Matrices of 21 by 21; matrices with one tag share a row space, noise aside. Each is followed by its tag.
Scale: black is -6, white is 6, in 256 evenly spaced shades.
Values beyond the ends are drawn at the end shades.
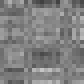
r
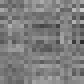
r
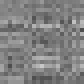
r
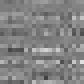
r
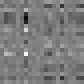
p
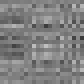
r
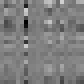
p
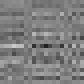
r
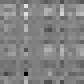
p
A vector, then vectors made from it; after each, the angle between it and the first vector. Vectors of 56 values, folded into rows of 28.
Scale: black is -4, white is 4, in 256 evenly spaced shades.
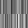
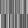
orthogonal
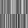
nearly opposite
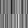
nearly parallel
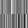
nearly opposite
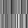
nearly parallel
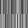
nearly parallel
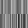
nearly opposite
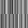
orthogonal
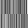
partly opposed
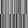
partly opposed
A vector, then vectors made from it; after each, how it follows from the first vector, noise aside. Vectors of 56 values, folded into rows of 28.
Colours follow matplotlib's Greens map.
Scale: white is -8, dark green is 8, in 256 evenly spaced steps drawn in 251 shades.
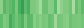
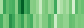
scaled up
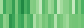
scaled up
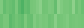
shrunk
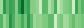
scaled up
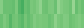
shrunk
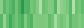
copied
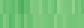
shrunk
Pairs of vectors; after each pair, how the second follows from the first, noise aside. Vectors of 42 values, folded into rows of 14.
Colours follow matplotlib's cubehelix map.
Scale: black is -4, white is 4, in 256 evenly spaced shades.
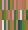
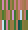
copied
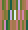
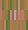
shrunk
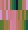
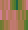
shrunk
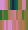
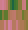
shrunk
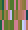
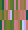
copied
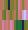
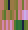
copied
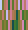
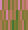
shrunk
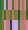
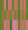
shrunk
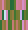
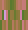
shrunk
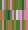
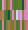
copied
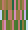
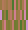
shrunk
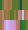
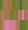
shrunk
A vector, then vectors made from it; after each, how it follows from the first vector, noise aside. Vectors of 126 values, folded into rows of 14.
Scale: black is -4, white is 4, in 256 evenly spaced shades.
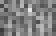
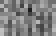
negated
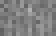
shrunk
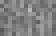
shrunk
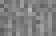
shrunk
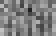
negated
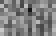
negated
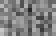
negated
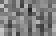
negated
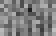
negated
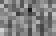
negated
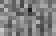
negated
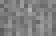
shrunk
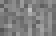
shrunk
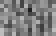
negated
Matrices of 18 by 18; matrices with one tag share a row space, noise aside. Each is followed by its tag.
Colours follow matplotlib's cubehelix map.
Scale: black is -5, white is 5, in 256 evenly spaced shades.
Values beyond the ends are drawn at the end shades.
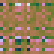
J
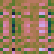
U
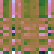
U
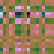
J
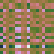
J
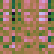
U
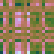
J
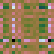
U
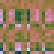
J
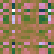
U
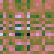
J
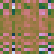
U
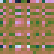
J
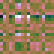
J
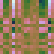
U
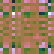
U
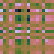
J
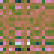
J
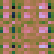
U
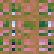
U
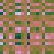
J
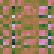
U
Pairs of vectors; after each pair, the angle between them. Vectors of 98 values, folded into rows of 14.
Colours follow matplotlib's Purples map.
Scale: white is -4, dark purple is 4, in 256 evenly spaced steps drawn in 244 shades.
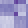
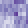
nearly parallel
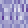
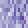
partly opposed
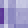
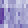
nearly parallel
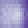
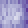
nearly parallel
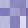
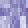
nearly parallel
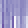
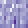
partly opposed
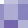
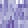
partly aligned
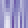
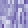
partly aligned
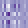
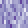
partly aligned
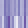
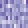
orthogonal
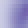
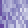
partly opposed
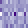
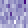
orthogonal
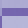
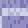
nearly opposite
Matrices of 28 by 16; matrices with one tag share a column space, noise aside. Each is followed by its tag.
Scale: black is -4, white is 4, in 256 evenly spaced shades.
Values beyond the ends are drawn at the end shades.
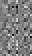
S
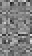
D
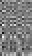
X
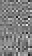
X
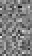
S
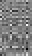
X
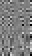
X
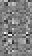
D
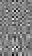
X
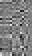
X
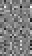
S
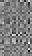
D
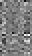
D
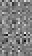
D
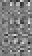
D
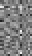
S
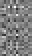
S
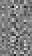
S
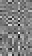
X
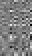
X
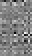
D
